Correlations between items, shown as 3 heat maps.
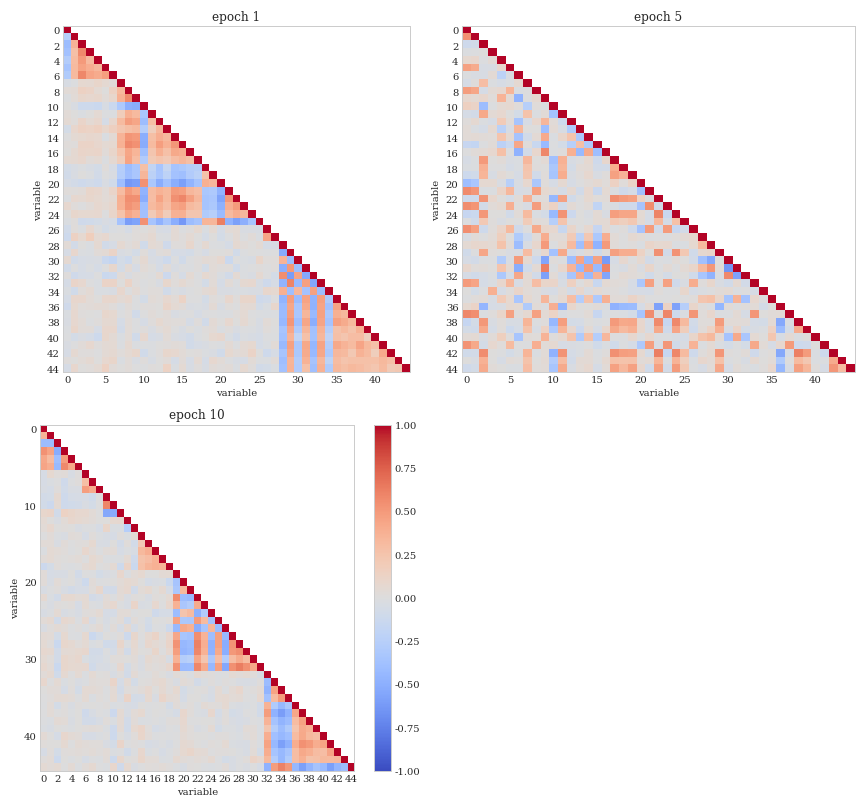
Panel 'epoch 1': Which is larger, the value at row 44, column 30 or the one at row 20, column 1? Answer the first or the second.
the second
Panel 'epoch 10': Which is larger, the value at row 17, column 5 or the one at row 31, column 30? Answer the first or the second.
the second
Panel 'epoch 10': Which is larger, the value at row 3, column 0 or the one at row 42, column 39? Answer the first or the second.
the first
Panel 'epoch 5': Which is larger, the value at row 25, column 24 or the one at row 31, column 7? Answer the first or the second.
the first
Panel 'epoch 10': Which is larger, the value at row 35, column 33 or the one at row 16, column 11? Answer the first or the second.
the first
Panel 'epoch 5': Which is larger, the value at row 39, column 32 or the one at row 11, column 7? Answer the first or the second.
the second
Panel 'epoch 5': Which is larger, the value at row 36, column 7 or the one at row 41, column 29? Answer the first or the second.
the second
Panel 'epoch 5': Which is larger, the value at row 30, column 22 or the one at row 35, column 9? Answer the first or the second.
the second
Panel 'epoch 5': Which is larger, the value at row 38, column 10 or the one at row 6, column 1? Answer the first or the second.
the second
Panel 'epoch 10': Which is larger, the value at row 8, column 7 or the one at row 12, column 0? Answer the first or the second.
the first
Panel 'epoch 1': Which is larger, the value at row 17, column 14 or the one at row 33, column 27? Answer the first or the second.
the first
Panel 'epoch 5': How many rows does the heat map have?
45
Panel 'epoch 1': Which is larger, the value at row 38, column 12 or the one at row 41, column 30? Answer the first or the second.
the first
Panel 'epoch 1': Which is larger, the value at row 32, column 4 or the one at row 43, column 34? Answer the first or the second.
the first
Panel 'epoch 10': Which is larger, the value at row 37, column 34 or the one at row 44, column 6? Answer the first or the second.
the second
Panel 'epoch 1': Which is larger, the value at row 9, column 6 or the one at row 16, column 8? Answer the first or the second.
the second
